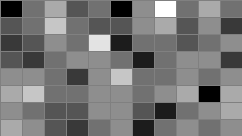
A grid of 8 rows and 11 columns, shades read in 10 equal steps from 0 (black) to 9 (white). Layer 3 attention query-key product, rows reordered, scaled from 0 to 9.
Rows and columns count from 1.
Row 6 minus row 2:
3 3 -3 0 2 2 -1 -1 3 -5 4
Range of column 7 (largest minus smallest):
4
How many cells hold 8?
1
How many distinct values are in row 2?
6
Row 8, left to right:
6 5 3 2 4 5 1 4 5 4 5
